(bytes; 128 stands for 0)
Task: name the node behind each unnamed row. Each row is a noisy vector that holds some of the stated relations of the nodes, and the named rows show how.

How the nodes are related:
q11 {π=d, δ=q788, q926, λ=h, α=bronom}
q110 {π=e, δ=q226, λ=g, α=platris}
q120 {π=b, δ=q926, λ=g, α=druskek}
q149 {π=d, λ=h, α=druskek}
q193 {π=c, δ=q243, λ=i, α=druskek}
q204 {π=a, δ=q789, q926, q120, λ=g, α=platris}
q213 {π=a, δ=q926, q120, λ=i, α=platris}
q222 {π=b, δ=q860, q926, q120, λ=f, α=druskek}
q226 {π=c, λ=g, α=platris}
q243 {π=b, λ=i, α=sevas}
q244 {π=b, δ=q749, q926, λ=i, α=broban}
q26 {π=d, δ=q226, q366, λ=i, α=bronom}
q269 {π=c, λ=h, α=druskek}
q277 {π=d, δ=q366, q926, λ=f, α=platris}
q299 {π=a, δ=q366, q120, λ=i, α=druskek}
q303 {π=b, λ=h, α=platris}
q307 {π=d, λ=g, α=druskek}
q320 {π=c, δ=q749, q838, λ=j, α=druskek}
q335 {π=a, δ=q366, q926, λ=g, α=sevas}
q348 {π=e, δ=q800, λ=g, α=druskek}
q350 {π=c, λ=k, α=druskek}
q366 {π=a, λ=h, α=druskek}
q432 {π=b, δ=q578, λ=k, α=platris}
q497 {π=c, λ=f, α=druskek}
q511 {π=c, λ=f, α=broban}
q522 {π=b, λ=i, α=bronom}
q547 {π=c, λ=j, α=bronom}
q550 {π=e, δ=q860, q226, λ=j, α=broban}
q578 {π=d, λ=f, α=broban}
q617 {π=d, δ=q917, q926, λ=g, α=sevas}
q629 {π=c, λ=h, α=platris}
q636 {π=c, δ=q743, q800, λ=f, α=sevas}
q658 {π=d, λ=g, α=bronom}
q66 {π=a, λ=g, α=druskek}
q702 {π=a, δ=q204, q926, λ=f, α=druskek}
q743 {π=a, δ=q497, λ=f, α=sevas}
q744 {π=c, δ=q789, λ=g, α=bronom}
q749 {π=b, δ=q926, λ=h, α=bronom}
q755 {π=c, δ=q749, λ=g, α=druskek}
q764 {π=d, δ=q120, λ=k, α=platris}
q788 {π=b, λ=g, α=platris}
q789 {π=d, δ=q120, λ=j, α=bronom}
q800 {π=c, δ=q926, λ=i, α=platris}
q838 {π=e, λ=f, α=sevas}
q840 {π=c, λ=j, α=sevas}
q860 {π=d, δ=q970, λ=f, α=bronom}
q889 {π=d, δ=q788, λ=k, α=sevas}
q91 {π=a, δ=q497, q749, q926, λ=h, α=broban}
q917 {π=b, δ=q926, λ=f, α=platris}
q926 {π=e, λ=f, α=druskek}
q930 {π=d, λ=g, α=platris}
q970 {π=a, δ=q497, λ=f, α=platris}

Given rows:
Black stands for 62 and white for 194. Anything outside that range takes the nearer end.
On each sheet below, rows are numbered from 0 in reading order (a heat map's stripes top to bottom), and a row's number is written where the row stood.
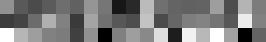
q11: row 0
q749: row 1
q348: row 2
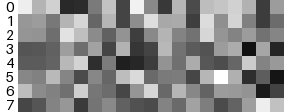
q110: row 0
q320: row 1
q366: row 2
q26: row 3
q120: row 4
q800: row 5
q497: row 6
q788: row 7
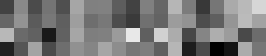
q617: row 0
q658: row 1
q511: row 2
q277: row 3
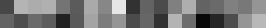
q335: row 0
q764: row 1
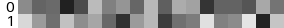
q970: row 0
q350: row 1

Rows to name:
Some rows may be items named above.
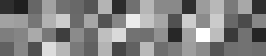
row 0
q244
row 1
q320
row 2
q800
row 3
q149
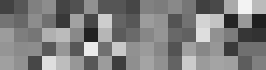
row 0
q788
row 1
q213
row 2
q299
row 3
q547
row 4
q366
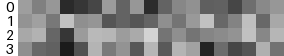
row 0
q204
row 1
q66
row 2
q840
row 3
q970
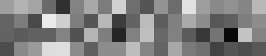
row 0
q226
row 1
q149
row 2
q789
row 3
q702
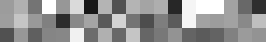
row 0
q193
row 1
q226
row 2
q743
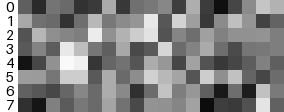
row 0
q432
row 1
q511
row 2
q636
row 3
q149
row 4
q222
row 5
q320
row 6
q789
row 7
q917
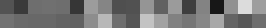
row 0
q303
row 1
q91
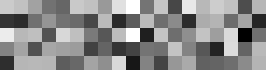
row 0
q550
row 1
q244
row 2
q926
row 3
q307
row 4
q335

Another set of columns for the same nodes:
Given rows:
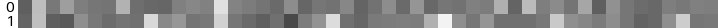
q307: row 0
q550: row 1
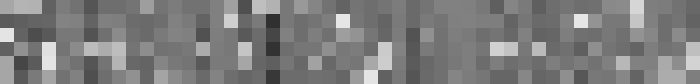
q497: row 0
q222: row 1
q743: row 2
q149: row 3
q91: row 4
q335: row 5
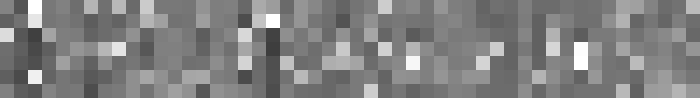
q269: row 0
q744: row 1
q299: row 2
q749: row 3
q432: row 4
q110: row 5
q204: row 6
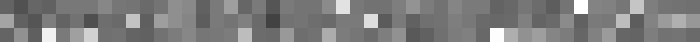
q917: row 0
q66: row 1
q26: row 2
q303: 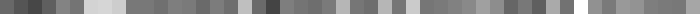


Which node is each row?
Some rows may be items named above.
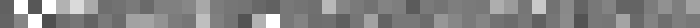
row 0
q789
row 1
q755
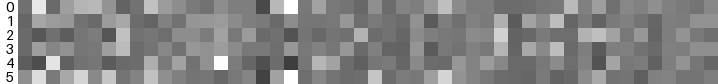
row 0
q547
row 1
q930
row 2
q120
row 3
q930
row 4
q348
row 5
q840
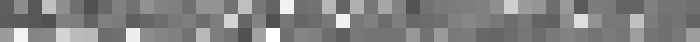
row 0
q889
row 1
q222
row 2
q320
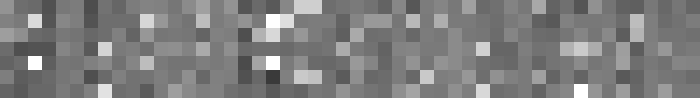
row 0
q926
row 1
q350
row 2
q636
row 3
q120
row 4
q226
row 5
q838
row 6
q788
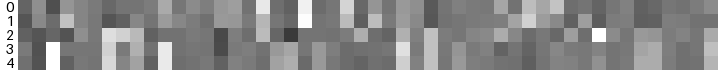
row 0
q764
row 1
q889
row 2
q303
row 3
q629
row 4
q629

